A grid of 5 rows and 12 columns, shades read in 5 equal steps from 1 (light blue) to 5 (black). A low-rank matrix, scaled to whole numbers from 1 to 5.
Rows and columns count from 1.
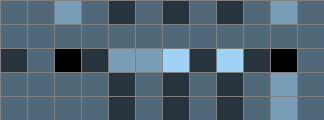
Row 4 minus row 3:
-1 0 -2 -1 2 1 3 -1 3 -1 -3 0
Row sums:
37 36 38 38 38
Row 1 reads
3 3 2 3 4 3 4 3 4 3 2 3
